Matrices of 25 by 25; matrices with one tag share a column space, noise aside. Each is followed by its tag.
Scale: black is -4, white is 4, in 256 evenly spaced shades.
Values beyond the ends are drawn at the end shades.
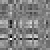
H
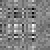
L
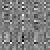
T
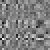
H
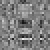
H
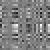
L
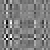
H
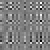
T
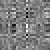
L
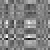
H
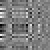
L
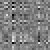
T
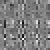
H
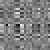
L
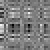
L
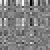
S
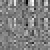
S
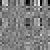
S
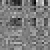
S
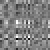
H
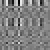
S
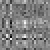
H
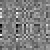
L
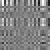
S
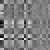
H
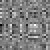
L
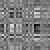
L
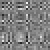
T
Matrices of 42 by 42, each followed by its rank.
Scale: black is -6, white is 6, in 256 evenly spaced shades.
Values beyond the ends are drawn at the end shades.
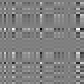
one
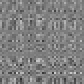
three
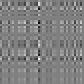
one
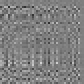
three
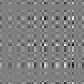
one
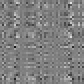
three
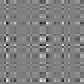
one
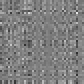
three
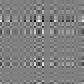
one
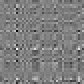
three
